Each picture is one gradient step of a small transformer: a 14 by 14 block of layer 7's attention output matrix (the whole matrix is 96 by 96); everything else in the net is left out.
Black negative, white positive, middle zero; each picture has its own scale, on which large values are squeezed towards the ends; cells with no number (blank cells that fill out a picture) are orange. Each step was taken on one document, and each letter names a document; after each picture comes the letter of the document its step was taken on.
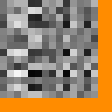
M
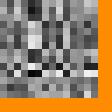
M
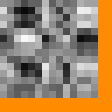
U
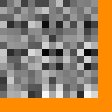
M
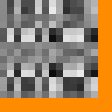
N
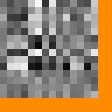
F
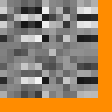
U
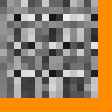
N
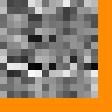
F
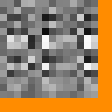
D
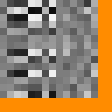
F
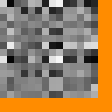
D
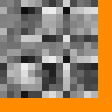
U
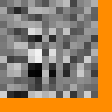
F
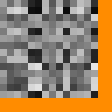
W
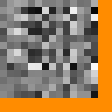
W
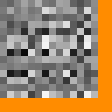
D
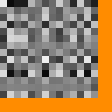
D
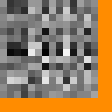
M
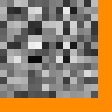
M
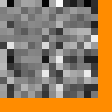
D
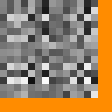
D
